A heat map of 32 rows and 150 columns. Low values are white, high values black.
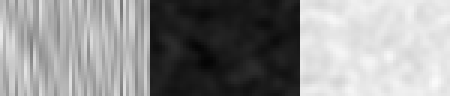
It is made of 1 by 3 panels. Panel 1,1: low, streaked downward. Panel 1,2: very high, blotchy, faint in contrast. Panel 1,3: very low, blotchy, faint in contrast.
